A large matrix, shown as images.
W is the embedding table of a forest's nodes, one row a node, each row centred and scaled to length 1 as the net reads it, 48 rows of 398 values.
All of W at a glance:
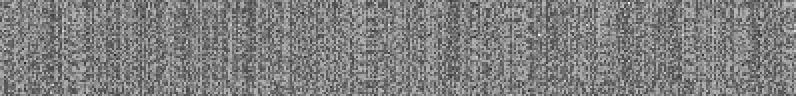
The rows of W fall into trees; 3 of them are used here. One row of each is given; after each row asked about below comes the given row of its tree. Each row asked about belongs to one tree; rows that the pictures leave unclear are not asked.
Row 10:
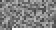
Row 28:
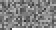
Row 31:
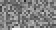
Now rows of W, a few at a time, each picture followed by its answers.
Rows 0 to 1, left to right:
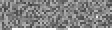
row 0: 28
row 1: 10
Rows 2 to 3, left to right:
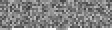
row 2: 10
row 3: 10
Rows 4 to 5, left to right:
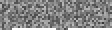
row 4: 28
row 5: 28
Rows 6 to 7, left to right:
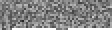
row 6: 28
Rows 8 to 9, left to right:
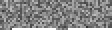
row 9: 10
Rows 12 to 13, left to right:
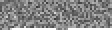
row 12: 31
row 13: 28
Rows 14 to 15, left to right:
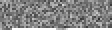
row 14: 28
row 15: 10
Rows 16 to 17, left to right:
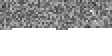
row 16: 28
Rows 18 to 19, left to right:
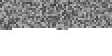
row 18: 10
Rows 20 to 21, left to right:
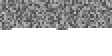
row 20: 28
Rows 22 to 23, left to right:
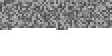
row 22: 31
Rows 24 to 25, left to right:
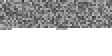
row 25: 10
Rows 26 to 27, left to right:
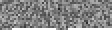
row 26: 31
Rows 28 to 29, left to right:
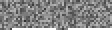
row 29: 28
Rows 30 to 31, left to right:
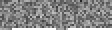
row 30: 10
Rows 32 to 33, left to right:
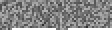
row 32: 31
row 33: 28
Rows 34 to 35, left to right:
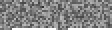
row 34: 28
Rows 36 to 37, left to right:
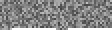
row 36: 31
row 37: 28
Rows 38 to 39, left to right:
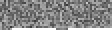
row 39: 28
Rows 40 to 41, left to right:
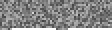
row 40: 10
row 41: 31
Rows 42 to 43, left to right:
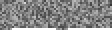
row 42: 31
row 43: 10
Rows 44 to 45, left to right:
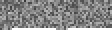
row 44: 31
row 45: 31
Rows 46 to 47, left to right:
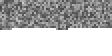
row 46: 31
